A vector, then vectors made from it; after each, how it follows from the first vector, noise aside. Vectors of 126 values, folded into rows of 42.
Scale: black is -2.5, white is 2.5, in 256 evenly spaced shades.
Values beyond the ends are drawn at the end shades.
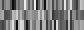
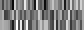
sign-scrambled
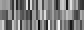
reversed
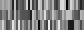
reversed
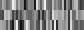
negated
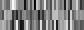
negated
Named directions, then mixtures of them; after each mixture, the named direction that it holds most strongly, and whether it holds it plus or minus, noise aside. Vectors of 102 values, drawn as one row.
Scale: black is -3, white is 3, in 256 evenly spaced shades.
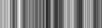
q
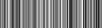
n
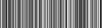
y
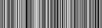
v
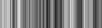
q, plus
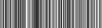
v, minus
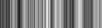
q, minus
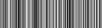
v, minus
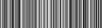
n, plus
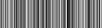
y, minus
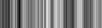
q, minus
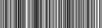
v, minus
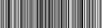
n, minus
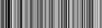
n, minus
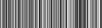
y, plus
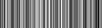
n, plus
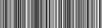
v, minus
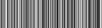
y, minus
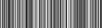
y, plus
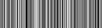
v, plus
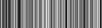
y, plus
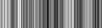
q, plus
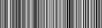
n, plus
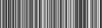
y, plus
